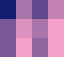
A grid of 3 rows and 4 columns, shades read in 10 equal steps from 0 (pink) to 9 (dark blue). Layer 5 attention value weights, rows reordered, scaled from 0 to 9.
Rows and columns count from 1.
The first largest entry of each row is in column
1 1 1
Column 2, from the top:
3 1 0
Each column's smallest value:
5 0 3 0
